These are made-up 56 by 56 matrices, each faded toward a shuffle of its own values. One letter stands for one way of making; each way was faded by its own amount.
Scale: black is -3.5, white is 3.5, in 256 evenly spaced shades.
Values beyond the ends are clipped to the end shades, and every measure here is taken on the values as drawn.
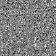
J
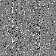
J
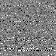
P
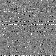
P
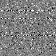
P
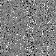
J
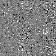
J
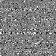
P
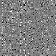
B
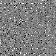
B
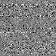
P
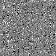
J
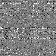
P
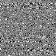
P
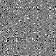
B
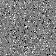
J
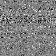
P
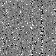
J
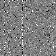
J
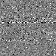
P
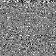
P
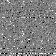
P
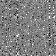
B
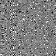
B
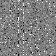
J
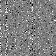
J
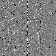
J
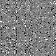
B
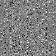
J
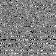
P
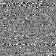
P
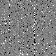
J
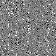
J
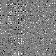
B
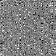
B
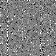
J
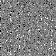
J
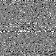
P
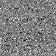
P
